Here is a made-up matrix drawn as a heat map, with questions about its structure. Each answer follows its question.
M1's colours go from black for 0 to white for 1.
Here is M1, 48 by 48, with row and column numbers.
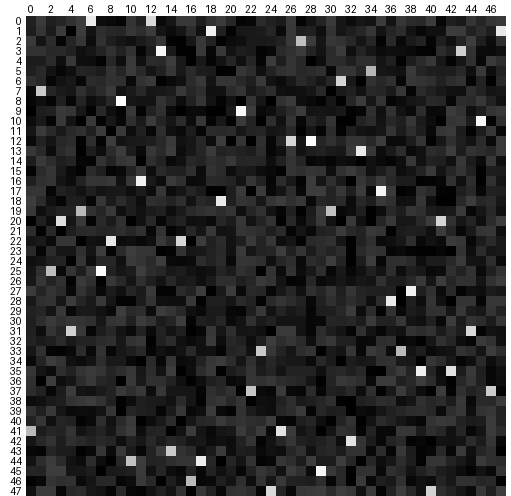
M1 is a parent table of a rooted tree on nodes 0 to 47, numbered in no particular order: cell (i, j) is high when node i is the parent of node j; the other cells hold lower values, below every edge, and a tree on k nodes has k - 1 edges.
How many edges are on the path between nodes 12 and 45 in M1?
6
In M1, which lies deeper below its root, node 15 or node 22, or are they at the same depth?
node 15
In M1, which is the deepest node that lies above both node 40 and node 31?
41
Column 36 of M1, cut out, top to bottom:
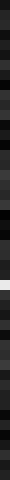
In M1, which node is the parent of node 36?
28
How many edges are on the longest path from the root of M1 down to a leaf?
9
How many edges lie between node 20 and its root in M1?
0
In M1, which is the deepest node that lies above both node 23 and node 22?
33
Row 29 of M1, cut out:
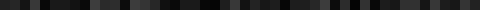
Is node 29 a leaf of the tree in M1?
yes
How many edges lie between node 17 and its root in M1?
6
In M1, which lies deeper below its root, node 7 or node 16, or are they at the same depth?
node 16
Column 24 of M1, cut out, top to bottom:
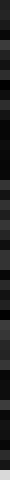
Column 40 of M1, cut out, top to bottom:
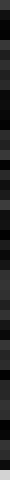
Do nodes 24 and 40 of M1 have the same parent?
yes
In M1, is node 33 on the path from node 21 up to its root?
yes
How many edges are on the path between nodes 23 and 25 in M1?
6
